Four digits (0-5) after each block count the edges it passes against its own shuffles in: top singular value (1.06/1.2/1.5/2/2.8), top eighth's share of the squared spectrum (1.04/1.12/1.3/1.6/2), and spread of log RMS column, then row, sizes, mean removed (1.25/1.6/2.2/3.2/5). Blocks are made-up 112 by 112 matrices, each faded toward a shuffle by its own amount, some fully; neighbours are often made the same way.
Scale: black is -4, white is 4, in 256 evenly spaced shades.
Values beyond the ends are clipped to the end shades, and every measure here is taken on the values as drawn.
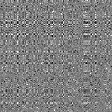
5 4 3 3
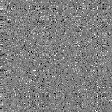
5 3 2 2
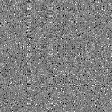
4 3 2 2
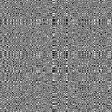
5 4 4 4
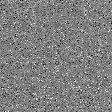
3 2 0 0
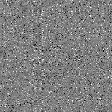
4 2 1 1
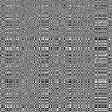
5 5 4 4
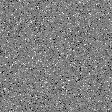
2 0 0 0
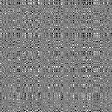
5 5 4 4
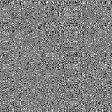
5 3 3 2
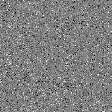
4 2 1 1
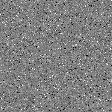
1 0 0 0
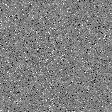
1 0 0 0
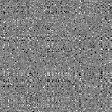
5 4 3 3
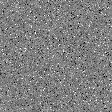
0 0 0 0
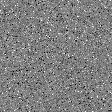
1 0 0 0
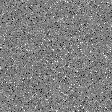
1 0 0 0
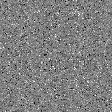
3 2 1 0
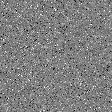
0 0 0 0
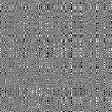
5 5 4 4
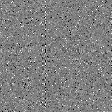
4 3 2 1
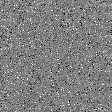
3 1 1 0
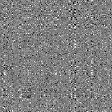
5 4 3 2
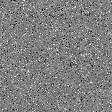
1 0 0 0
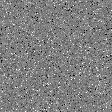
1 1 0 0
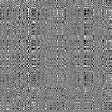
5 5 4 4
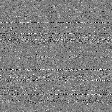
2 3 0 4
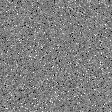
0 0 0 0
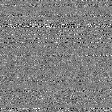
2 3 0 4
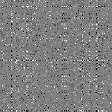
5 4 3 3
